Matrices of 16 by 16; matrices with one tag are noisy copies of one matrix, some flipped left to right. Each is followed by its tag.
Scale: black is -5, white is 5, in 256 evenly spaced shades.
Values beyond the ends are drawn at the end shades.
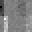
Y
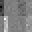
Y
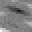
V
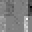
Y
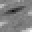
V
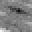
V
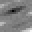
V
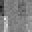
Y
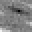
V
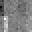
Y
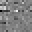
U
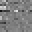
U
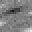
V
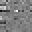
U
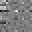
U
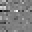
U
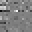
U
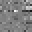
U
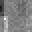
Y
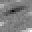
V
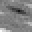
V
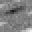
V
